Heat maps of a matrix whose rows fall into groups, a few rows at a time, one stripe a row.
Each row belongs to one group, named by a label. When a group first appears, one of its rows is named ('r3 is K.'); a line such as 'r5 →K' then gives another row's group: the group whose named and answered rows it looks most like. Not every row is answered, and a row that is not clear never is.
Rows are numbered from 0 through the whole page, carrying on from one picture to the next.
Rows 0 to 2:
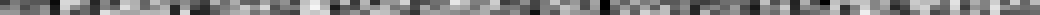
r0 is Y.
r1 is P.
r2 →P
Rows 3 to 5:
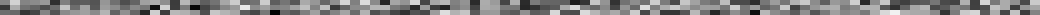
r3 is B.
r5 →Y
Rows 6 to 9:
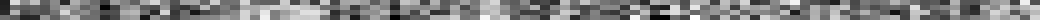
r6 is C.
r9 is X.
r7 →X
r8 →P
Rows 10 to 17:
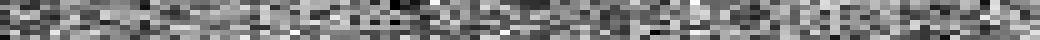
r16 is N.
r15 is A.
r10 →Y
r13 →B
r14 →Y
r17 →C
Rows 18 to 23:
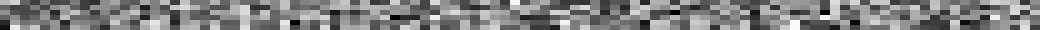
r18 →B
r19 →A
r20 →X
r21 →P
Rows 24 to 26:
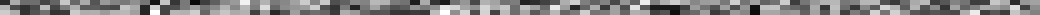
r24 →P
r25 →X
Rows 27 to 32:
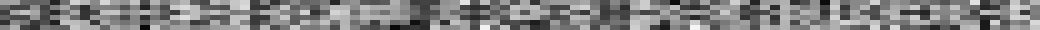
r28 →A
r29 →B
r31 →Y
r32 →N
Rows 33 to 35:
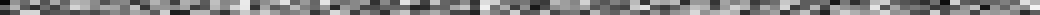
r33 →C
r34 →N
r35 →B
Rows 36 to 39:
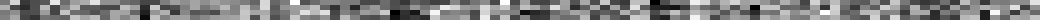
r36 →N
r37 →X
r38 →P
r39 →N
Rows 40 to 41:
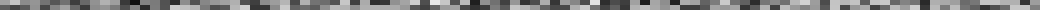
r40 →B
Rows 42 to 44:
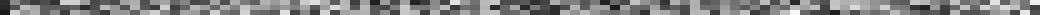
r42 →Y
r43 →B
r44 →C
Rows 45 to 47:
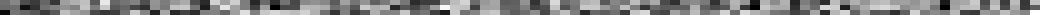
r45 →Y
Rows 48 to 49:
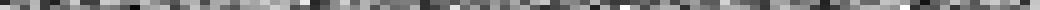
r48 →B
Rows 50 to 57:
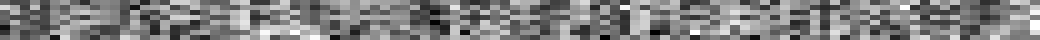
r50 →A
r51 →C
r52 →N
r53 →A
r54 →N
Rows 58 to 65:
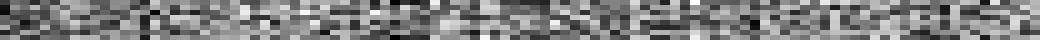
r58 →Y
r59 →C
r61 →A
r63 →X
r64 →B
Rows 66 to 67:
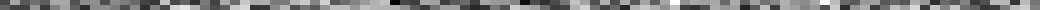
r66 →P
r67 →A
